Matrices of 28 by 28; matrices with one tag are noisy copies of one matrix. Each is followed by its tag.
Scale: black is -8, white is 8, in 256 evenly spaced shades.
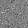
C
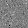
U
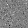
U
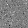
U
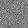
C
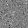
U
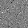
C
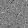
C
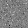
U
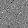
C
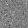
U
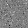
U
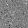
U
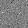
C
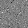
C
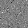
C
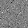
C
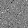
C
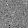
U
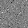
C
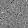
C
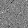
C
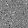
U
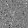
U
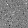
U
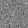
U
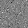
C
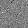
C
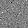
C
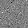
C
